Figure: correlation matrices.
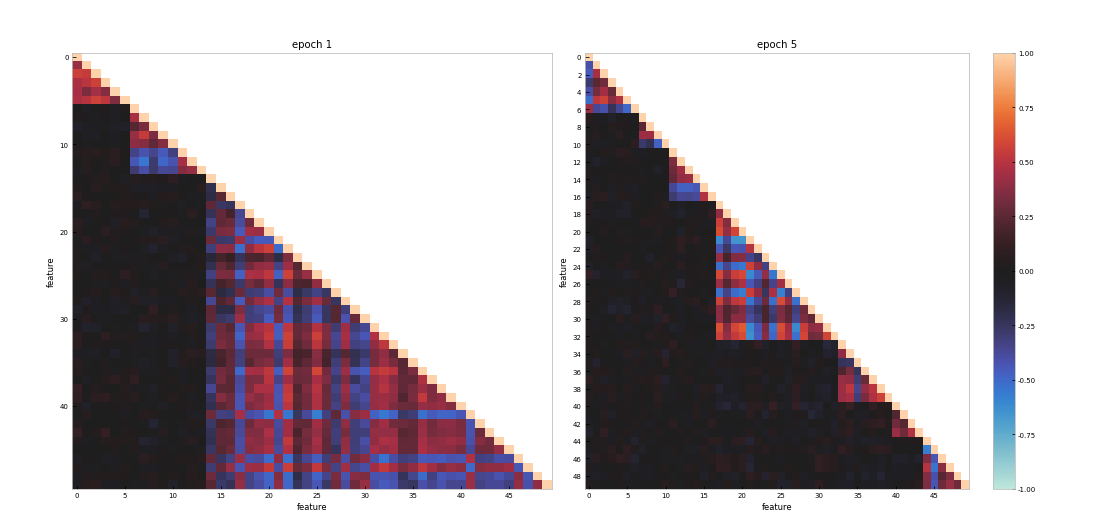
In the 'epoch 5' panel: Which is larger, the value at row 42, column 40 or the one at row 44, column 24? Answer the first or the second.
the first
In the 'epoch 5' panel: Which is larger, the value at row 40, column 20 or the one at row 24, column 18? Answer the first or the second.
the first
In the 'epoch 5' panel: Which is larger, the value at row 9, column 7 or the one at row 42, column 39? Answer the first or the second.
the first
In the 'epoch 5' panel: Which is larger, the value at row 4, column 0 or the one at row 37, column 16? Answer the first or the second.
the second
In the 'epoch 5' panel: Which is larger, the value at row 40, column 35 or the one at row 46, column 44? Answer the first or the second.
the second
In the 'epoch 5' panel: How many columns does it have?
50
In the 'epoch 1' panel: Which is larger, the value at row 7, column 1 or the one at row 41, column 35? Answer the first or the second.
the first
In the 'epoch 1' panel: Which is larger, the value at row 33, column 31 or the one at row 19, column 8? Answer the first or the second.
the first
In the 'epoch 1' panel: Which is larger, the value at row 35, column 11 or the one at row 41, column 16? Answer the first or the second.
the first
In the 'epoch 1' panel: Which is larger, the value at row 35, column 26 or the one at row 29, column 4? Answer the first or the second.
the first
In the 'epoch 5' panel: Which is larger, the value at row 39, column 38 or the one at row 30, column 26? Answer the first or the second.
the first
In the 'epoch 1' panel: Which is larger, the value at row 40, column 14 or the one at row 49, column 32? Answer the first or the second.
the first
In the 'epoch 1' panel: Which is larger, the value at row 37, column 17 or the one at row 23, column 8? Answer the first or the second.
the second
